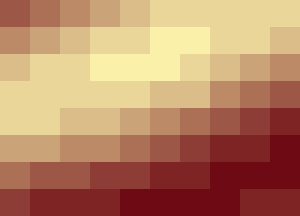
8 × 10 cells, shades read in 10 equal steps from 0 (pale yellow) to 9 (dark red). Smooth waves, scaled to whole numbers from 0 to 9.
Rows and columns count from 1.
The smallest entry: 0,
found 5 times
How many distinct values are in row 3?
5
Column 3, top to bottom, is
4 2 1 1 2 4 6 8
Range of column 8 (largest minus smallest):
8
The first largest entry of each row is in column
1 1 10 10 10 10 8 5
